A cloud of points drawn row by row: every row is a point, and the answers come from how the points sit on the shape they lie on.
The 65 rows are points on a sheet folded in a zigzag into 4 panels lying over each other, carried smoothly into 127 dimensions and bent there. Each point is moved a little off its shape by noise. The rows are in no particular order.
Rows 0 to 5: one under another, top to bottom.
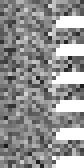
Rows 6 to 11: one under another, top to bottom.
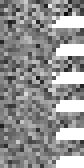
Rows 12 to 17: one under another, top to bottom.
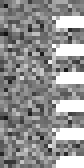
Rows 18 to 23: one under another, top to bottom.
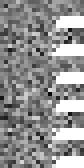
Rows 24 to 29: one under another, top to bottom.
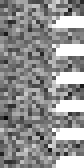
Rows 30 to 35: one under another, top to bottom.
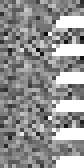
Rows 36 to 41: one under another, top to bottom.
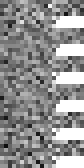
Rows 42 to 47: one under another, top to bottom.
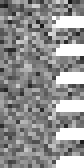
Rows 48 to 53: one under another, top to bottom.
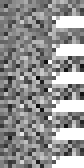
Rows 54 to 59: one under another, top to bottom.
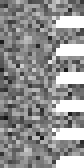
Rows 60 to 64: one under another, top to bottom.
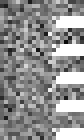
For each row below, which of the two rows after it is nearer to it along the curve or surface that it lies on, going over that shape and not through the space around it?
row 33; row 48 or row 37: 48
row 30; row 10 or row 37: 10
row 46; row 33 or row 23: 23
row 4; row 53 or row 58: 58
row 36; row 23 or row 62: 23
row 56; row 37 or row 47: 47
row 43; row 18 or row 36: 36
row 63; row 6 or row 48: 6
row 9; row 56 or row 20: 56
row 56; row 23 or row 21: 21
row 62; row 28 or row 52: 52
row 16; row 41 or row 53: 41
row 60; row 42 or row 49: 42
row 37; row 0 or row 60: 60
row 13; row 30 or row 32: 32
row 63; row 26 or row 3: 3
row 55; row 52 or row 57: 57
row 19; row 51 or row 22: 51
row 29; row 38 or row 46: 46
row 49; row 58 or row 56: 58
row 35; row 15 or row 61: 15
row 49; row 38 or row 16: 38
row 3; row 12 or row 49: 49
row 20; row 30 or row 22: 22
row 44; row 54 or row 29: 54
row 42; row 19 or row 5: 5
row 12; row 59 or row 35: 35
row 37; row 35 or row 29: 35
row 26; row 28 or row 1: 28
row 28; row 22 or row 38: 22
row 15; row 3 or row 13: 13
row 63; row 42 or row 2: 2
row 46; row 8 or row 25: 8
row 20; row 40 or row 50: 40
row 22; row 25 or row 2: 25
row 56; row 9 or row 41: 9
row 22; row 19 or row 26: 26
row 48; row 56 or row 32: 32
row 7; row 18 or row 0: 0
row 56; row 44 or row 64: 44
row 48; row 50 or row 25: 25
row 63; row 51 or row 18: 51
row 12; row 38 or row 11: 11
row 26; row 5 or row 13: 5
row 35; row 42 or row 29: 42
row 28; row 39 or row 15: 15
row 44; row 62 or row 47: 47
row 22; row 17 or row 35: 35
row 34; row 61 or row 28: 61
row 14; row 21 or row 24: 21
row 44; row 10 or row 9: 10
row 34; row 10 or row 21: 21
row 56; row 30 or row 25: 30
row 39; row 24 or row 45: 24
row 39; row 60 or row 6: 6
